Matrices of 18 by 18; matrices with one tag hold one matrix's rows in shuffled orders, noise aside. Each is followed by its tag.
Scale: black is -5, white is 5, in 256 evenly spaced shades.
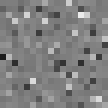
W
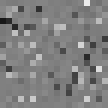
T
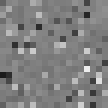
T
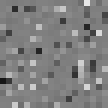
T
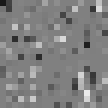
T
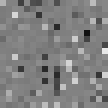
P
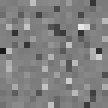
W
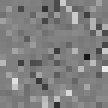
P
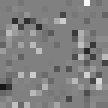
T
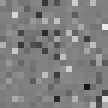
P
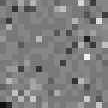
T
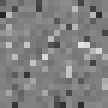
W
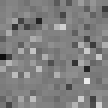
T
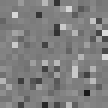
P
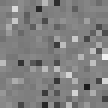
P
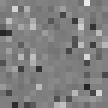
T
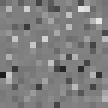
W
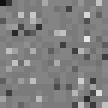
T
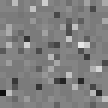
W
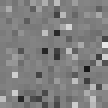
P
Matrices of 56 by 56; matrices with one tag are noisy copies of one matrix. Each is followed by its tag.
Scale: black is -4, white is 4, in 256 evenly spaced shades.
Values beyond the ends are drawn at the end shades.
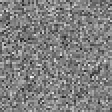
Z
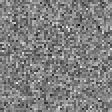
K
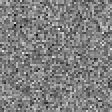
K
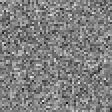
Z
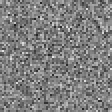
K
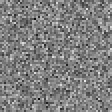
K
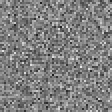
K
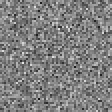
K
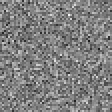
Z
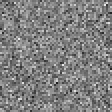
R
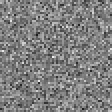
K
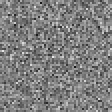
K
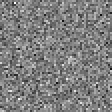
R
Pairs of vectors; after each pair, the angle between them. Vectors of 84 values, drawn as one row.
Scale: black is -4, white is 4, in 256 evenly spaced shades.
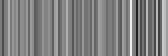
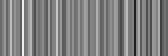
orthogonal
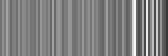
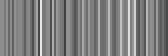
partly aligned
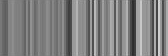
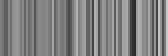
nearly parallel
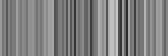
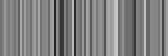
partly aligned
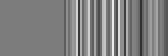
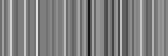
partly opposed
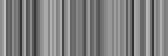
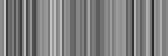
nearly parallel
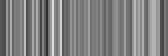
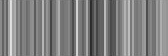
orthogonal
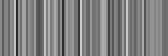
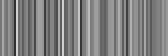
nearly opposite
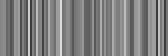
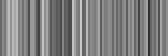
partly opposed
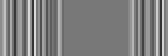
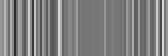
nearly parallel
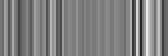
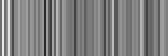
partly opposed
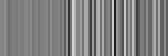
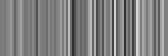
nearly opposite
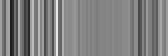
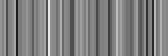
orthogonal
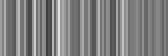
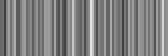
partly opposed
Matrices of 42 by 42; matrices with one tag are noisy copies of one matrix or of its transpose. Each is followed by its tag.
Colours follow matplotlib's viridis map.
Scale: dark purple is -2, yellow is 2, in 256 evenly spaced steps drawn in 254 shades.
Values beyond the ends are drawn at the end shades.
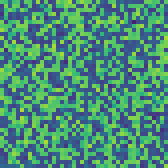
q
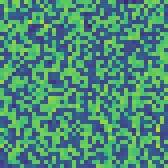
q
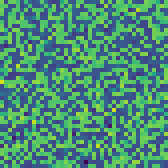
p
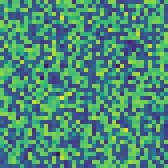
q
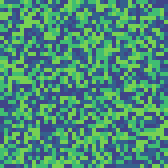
q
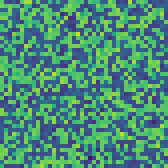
q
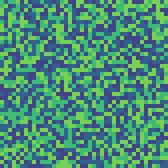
p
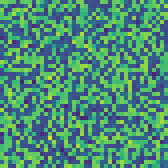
p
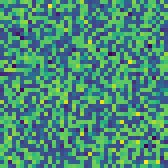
p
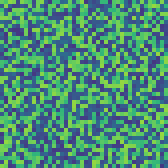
p
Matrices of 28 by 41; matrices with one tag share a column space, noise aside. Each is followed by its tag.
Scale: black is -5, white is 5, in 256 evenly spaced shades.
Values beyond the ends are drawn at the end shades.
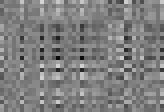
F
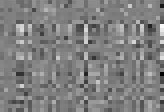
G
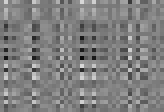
F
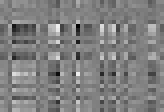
G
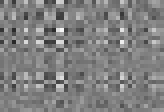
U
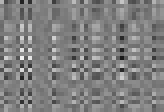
F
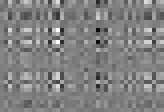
U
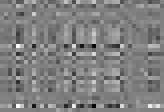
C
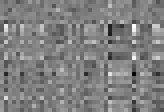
G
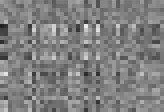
G
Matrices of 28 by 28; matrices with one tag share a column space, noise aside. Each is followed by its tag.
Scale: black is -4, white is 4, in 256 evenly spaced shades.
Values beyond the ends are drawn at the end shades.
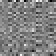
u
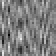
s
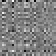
u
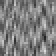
s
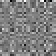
u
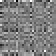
u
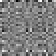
u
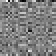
u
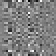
u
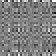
u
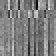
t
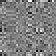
u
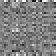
u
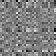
u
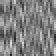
s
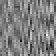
s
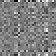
u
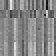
t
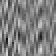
s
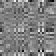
u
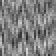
s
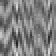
s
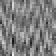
s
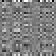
u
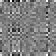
u
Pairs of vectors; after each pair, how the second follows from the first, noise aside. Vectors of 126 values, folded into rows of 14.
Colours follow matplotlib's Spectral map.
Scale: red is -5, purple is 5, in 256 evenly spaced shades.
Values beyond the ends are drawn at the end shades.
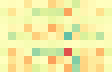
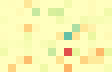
partly zeroed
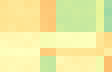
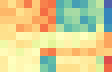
scaled up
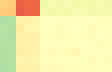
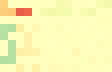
partly zeroed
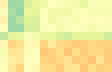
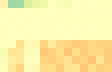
partly zeroed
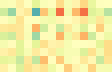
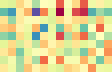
scaled up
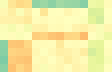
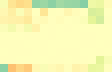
partly zeroed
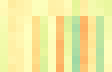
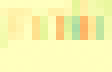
partly zeroed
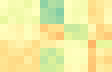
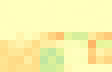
partly zeroed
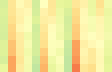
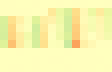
partly zeroed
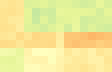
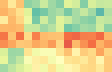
scaled up
